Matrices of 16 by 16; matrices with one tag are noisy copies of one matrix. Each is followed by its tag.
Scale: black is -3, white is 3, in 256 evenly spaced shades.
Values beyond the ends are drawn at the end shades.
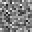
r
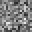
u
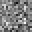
u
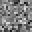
u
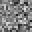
u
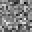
u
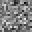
u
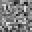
u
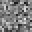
u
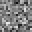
u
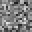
u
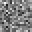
r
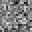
u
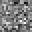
u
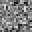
u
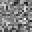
u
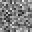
r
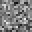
u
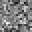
u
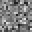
u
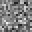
u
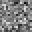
u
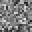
u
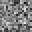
u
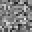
u
